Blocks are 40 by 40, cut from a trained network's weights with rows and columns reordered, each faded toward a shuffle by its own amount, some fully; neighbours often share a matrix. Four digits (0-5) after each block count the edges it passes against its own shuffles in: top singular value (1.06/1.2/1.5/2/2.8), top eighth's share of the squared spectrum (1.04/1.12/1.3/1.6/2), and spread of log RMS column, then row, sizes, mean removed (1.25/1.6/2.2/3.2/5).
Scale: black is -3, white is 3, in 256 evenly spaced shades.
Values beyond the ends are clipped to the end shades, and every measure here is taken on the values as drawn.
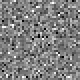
1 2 0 1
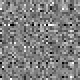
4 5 2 2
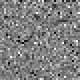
0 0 0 1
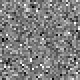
0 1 0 0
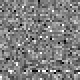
3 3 0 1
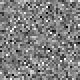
0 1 0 0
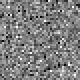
0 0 0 0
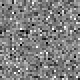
1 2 0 0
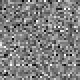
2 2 0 2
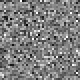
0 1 0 2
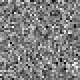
1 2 0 1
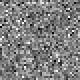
1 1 0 0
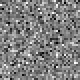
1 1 0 0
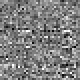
3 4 2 2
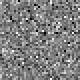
1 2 0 0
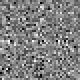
3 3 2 1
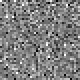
2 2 1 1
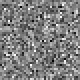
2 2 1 0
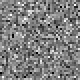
0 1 0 0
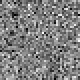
2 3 1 1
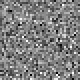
0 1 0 1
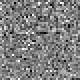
1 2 0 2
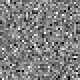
0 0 0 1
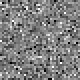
0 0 0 0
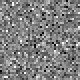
0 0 0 0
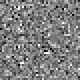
1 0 0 0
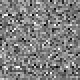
1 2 0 2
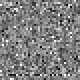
2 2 0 1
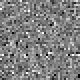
1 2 0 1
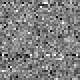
2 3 0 2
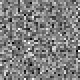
3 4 2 1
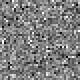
0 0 0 0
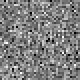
1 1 0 0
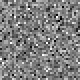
0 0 0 0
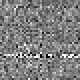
3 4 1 2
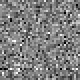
2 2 1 1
